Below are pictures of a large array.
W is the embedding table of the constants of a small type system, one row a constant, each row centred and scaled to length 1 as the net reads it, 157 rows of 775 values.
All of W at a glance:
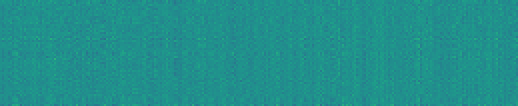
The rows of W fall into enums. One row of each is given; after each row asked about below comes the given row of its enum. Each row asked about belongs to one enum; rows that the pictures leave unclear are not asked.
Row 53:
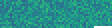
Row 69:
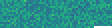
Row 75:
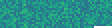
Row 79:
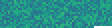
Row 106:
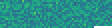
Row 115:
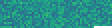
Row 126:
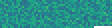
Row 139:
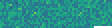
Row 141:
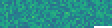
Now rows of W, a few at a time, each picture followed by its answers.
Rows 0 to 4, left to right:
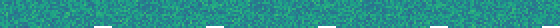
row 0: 141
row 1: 69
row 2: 69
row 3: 69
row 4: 75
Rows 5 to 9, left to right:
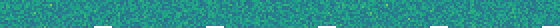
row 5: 106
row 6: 141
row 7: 126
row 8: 106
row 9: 75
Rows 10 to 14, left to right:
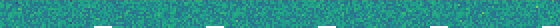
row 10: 139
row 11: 115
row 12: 139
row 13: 141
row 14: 139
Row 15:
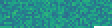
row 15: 115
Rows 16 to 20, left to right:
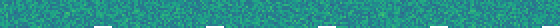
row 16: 141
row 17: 75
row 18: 126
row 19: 115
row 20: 75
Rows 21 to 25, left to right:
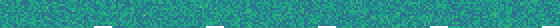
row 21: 126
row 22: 139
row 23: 75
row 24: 79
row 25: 115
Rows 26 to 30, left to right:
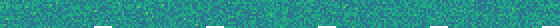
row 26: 106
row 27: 106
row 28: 115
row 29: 139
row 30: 69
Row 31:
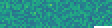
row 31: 106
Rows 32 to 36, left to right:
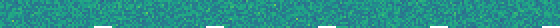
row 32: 139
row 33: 106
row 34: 106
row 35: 115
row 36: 141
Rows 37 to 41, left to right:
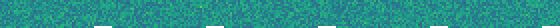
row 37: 79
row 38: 139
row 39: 141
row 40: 53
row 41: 139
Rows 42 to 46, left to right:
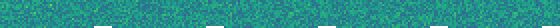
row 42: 106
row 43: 69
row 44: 141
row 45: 79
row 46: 141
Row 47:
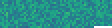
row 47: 141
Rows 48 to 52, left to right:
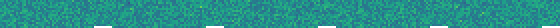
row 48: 75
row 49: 139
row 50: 69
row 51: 75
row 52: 139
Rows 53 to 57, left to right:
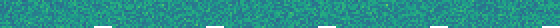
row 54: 106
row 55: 141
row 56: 106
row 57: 69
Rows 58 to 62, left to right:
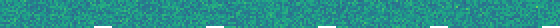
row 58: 69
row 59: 69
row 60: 115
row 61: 53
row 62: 139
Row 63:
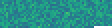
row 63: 141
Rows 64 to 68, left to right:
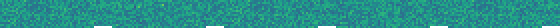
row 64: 69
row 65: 106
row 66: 69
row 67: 115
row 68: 69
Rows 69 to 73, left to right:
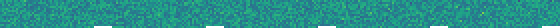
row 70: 115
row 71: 75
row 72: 106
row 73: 139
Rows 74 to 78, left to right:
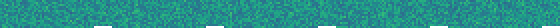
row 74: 126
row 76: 141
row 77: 115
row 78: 53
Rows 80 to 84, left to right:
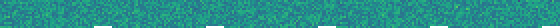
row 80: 115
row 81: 75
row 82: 79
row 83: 115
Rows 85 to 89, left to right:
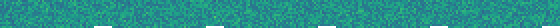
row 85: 53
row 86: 139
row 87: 75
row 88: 75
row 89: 79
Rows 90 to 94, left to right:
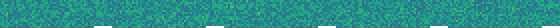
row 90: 141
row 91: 79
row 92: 106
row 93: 75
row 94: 69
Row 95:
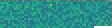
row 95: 106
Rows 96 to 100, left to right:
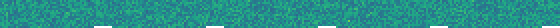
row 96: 141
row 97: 79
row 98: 69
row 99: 139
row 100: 69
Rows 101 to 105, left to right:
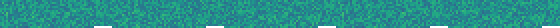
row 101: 141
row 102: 75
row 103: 79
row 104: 141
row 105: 79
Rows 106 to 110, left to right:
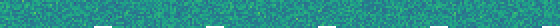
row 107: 115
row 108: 106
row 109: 69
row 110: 141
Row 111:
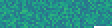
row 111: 75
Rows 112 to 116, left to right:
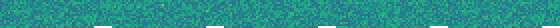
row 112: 79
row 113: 106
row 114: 141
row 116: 79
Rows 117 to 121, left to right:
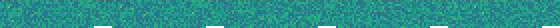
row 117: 139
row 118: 139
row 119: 79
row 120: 126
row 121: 106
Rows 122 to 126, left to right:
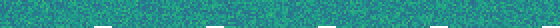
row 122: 53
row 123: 69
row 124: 115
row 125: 79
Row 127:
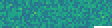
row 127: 139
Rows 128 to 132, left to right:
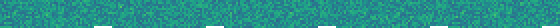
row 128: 115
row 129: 139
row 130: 141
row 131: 79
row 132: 115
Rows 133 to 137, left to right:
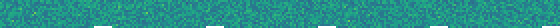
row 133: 139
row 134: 106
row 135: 75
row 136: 139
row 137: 126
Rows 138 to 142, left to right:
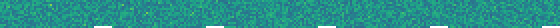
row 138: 106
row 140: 115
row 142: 126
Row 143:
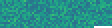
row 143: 69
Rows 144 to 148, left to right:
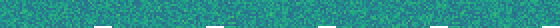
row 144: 75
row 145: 126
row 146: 115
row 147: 79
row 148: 115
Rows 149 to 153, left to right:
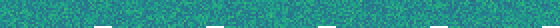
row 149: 75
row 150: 79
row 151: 115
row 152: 69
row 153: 53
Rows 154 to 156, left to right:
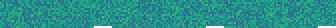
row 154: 139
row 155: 69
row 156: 115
